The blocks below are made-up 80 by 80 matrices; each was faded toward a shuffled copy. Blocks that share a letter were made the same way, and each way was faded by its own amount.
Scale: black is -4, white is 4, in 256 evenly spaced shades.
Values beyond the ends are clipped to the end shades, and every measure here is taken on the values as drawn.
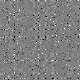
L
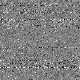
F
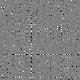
L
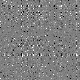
L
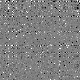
L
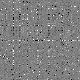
L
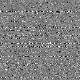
F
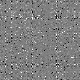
L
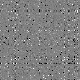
L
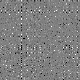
L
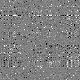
L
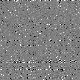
L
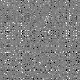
L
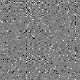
L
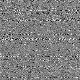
F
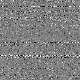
F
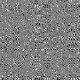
L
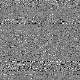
F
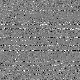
F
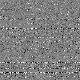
F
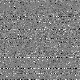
F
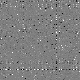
L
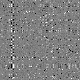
L
